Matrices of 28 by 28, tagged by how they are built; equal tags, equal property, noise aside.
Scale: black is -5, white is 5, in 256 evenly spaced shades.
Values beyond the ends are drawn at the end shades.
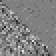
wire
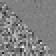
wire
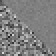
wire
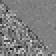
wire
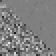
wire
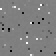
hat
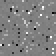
hat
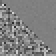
wire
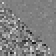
wire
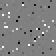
hat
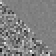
wire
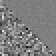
wire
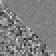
wire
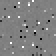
hat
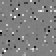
hat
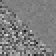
wire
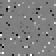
hat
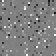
hat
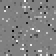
hat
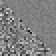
wire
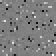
hat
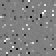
hat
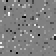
hat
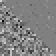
wire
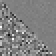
wire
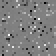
hat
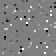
hat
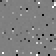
hat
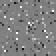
hat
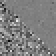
wire
